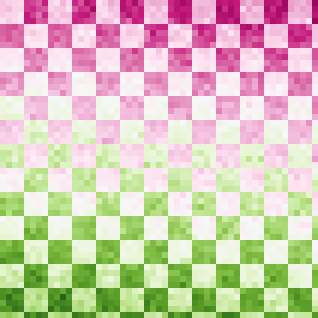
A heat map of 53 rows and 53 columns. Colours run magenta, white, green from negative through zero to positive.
There is an overall slope up to the bottom. A checkerboard runs through the table. Overall the values sit about 50% of the way up the scale. No row or column stands out.
